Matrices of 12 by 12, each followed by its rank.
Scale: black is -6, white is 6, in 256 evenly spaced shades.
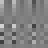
one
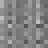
two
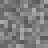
full rank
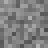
full rank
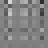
one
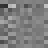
two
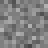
full rank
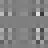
one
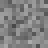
full rank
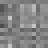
two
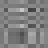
one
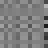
one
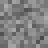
full rank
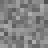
full rank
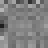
two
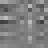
two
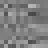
two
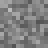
full rank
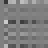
one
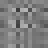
two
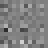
two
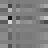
one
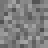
full rank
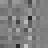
two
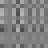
one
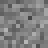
full rank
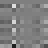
one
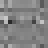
two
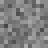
full rank
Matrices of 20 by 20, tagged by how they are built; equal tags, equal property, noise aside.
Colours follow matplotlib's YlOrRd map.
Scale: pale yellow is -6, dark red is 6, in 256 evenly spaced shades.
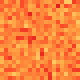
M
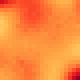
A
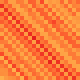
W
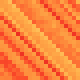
W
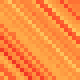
W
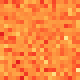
M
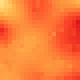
A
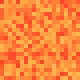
M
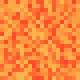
M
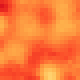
A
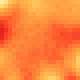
A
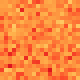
M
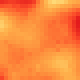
A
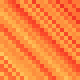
W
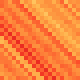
W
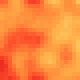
A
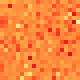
M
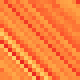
W
